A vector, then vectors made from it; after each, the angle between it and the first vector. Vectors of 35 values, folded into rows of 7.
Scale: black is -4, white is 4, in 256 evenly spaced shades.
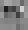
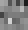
orthogonal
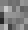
partly opposed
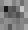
nearly parallel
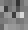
orthogonal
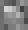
nearly opposite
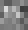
nearly opposite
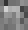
nearly opposite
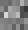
partly opposed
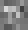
nearly opposite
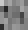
partly aligned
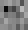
nearly parallel
